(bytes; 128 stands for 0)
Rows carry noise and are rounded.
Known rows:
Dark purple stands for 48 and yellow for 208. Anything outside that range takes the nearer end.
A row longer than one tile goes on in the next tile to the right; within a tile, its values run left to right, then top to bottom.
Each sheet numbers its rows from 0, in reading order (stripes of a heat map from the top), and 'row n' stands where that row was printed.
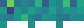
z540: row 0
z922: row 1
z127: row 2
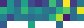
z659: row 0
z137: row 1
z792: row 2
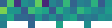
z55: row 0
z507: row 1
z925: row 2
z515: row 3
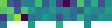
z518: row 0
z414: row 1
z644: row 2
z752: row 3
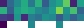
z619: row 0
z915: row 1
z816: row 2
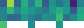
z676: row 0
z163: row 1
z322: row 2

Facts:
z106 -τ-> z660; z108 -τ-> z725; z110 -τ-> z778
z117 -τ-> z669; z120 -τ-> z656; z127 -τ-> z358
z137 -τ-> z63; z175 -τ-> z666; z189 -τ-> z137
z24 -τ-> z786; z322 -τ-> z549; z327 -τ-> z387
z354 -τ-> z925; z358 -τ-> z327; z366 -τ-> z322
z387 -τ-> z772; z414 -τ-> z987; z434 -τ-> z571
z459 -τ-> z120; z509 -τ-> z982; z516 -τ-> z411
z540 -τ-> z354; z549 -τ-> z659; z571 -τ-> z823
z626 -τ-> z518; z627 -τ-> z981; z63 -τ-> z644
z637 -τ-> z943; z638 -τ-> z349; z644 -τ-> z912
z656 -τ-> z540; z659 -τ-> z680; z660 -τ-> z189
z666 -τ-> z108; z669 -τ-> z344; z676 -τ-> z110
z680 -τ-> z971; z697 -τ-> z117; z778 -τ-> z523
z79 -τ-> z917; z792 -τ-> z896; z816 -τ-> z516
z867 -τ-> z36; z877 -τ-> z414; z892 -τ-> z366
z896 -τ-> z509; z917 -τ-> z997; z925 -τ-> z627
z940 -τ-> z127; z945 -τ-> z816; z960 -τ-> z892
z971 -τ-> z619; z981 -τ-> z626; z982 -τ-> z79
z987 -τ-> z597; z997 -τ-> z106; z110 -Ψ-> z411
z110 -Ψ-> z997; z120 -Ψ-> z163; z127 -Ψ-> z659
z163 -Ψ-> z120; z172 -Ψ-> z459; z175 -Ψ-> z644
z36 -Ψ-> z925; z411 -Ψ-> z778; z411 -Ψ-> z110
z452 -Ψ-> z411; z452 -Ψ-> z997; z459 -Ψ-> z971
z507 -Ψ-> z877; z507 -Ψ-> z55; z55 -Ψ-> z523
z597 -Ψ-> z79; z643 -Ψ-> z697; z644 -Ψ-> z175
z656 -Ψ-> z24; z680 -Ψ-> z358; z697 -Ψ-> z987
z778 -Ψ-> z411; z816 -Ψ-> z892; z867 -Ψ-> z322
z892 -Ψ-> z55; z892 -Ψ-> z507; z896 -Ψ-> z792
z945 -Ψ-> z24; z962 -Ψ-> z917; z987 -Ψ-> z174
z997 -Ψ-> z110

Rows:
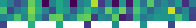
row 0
z772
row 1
z892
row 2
z366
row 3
z982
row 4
z24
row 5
z354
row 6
z523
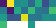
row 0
z459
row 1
z174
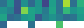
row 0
z997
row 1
z549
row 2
z945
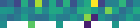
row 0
z660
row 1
z175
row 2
z358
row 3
z896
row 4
z987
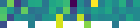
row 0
z79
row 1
z452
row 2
z960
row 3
z434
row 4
z643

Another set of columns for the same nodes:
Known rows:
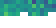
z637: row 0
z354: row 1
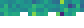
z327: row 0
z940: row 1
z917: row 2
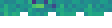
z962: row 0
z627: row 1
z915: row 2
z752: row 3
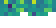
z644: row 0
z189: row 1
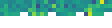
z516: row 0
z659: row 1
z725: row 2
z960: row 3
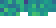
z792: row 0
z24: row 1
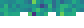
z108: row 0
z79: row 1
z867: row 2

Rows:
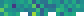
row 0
z110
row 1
z120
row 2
z55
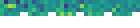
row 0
z626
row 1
z816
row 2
z971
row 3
z127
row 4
z778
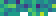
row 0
z518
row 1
z619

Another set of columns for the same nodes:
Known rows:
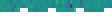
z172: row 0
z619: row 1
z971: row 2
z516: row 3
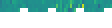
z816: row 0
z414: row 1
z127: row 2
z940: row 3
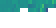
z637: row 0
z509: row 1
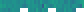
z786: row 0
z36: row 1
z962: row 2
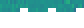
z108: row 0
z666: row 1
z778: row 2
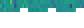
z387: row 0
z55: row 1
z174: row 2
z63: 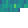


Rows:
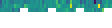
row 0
z137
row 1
z643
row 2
z659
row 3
z656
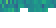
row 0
z322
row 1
z877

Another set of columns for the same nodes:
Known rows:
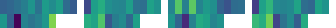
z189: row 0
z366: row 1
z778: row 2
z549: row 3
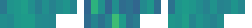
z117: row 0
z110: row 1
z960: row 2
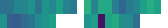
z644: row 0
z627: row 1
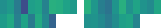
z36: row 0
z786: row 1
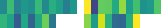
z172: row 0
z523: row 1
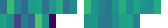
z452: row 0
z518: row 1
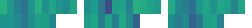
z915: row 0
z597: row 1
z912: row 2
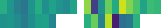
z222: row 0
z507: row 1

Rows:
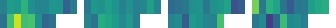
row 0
z509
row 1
z940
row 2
z106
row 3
z925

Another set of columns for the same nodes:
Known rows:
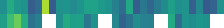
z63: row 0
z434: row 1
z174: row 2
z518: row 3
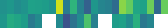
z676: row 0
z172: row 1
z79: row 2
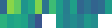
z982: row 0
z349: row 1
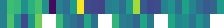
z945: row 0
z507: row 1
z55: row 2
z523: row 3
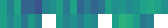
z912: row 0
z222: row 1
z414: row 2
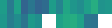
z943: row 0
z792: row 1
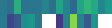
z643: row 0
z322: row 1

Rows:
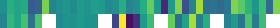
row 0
z189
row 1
z867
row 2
z656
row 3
z981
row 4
z917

